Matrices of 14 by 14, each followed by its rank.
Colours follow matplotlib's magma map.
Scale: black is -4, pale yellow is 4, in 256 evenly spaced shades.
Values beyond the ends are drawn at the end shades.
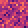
full rank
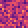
full rank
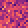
full rank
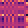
one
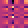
one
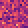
full rank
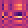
one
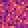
full rank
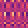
one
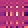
one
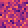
full rank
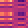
one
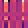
one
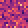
full rank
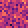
full rank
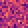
full rank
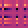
one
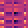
one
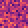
full rank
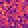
full rank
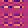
one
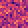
full rank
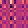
one
